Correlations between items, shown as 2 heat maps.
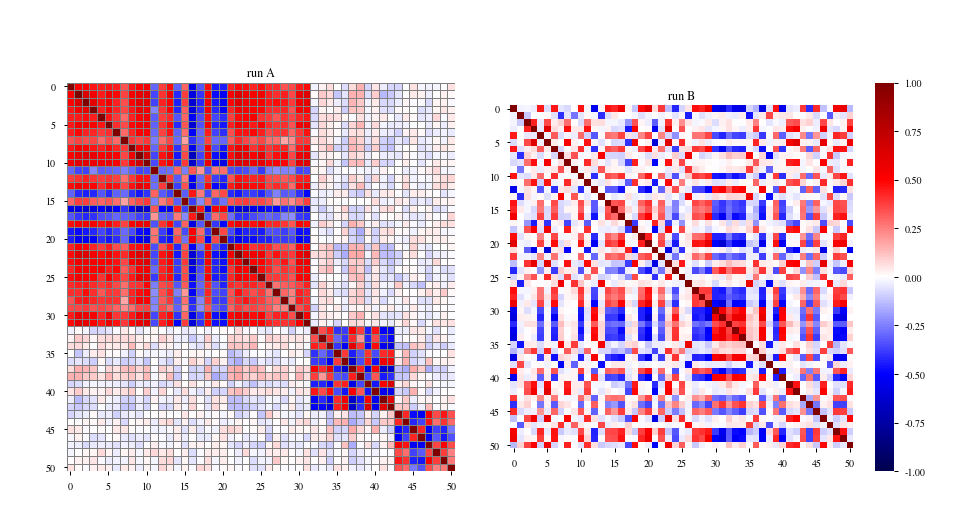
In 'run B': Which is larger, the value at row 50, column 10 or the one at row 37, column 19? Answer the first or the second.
the first
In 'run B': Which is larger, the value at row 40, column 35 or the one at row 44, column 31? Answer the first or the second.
the second
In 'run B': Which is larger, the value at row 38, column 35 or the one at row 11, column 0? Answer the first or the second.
the second
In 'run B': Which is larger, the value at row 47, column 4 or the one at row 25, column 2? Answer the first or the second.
the second
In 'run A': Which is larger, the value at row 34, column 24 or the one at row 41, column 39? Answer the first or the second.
the second
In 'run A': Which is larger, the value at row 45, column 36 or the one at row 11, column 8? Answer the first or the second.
the first
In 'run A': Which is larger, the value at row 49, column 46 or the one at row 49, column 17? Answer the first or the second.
the second
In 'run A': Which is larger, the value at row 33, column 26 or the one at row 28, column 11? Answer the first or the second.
the first
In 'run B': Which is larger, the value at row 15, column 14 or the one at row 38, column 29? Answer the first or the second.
the first
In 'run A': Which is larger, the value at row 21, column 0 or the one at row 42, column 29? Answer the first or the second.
the first
